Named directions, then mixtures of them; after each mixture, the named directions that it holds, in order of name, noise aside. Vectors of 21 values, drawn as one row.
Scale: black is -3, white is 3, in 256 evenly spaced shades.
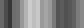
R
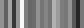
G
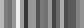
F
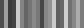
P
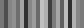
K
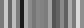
G, K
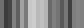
K, R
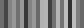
K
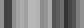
F, R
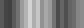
R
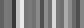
G, P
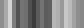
F, R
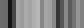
P, R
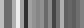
F
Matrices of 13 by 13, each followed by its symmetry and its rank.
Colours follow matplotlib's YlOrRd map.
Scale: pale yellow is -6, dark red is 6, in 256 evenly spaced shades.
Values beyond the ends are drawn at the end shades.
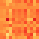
neither, rank two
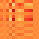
neither, rank one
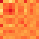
symmetric, rank two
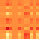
neither, rank one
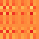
neither, rank one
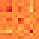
symmetric, rank two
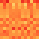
neither, rank two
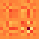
symmetric, rank two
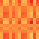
neither, rank one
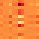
neither, rank one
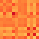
symmetric, rank two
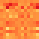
neither, rank two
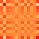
symmetric, rank one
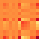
symmetric, rank one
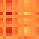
neither, rank one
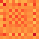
symmetric, rank two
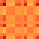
symmetric, rank one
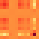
symmetric, rank one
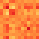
symmetric, rank two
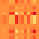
neither, rank one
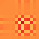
symmetric, rank one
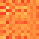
neither, rank two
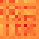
symmetric, rank two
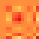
symmetric, rank one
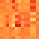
neither, rank two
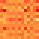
neither, rank two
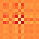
symmetric, rank one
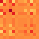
symmetric, rank two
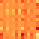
neither, rank two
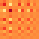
symmetric, rank one
